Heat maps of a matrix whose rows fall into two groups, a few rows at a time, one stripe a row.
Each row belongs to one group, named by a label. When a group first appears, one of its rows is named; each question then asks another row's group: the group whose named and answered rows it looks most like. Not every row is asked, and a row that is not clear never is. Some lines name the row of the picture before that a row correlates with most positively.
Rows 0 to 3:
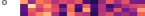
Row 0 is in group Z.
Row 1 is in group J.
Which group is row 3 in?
J
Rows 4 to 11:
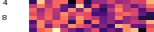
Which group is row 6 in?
Z
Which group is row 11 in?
J
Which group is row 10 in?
Z
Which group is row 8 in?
Z
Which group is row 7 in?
Z
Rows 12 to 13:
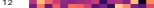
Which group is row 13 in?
Z
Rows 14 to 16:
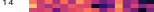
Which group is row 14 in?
Z
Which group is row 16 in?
Z
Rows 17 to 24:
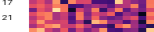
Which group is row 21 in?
J
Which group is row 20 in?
J
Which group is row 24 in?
J
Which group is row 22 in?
J
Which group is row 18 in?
J
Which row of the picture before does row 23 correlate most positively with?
14
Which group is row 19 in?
J
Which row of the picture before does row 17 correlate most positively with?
15
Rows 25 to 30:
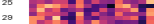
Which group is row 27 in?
J
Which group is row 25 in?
J
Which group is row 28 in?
J
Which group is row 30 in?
J
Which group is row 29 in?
J
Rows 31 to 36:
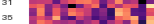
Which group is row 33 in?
Z
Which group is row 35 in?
J
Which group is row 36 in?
J
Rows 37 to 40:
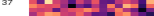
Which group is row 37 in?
J
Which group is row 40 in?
Z
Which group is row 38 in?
J
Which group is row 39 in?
Z
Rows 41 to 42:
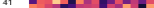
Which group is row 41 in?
J
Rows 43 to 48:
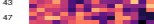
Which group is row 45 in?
J
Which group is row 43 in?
J
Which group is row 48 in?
Z
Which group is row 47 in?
Z
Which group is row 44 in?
J
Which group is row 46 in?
Z
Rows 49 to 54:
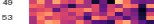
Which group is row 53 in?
J
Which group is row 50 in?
J
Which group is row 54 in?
Z
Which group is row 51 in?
Z
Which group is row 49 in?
Z
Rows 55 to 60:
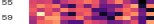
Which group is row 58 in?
J
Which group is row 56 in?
J
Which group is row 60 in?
J
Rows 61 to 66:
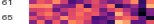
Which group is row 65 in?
Z
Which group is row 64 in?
Z
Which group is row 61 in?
J
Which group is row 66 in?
Z
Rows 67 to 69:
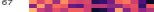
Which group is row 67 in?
Z
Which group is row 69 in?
Z
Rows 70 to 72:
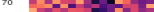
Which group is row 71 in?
J
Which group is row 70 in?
Z
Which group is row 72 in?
Z
